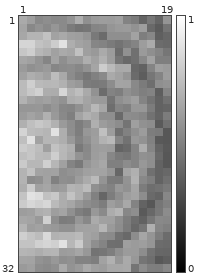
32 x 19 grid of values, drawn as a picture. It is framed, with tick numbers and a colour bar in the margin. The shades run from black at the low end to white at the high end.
Rings spread out from the middle left. The values follow a bell shape. The field climbs toward the left. On average the colour sits 60% of the way up the scale.
